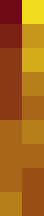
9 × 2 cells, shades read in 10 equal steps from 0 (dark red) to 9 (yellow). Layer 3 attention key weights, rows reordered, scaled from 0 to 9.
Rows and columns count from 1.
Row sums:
9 7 9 7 6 9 8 7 8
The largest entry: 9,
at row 1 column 2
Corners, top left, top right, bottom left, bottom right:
0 9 5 3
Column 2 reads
9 6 7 5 4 5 4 3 3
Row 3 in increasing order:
2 7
